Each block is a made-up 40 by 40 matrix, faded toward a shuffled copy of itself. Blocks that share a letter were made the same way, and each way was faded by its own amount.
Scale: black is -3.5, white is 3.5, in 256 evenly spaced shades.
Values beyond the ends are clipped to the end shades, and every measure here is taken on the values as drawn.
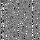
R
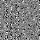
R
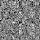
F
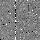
R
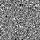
F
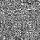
F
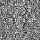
F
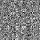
F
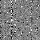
R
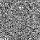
F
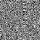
F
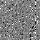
R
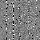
R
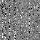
R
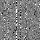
R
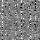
R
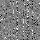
R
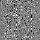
R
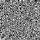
F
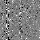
R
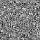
F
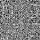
F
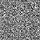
F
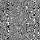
R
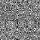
F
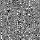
R
